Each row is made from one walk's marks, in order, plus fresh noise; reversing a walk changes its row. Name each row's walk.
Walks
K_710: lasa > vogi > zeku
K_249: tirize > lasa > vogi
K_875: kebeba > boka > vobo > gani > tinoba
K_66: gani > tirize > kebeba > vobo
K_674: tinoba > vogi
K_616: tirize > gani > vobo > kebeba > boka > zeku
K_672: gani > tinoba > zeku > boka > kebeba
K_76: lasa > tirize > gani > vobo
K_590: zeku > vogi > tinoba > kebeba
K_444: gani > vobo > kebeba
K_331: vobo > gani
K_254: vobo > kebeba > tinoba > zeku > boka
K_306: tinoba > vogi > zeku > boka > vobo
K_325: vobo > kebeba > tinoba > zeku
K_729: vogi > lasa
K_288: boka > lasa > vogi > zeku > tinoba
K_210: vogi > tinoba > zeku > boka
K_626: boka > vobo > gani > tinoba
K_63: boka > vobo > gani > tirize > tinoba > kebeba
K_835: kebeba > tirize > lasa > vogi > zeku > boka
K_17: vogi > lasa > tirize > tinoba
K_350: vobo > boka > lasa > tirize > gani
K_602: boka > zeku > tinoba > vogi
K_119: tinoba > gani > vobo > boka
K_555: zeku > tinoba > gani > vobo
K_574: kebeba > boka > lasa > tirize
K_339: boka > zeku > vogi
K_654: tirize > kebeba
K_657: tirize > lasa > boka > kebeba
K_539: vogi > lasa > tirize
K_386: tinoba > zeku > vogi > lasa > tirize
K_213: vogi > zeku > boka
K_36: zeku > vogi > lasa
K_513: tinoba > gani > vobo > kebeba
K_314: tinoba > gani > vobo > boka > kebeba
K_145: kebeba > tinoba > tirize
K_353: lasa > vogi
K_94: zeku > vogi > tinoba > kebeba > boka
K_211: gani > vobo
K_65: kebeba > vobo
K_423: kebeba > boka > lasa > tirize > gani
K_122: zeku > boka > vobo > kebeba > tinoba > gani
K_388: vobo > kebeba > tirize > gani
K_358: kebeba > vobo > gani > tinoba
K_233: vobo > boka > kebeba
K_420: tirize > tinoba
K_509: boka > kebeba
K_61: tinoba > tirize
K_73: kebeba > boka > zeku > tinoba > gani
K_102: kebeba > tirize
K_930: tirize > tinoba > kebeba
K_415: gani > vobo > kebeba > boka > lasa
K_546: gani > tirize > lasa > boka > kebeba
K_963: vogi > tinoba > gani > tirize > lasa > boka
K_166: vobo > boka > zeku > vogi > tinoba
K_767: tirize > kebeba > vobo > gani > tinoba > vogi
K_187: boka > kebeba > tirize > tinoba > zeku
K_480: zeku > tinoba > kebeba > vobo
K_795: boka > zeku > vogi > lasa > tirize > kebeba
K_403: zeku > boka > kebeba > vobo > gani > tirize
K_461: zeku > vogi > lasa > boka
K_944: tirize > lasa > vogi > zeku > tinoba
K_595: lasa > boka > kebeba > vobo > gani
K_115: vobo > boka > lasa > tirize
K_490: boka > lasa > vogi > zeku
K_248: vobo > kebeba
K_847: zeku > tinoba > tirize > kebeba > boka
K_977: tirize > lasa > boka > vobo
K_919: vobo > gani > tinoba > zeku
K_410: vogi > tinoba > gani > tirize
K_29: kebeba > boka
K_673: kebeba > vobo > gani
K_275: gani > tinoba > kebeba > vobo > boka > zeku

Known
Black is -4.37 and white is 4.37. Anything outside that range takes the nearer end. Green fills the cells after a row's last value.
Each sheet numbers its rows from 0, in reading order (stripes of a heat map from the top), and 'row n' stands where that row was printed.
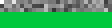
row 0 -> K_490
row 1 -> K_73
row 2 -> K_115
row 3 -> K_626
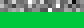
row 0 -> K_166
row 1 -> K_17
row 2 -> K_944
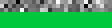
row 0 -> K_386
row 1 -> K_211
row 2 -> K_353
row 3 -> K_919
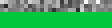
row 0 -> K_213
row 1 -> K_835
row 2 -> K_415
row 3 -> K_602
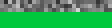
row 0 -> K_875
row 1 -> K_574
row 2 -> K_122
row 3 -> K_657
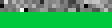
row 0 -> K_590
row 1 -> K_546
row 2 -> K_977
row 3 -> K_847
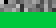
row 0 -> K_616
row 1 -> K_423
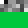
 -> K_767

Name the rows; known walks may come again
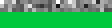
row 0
K_353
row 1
K_595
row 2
K_187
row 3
K_29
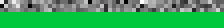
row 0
K_919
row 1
K_480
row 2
K_654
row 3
K_616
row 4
K_314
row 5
K_963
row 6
K_306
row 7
K_122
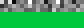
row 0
K_119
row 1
K_249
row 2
K_674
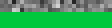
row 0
K_211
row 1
K_657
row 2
K_420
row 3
K_930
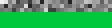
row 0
K_729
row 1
K_65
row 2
K_546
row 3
K_213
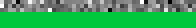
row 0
K_944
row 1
K_288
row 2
K_145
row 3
K_795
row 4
K_331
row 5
K_767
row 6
K_403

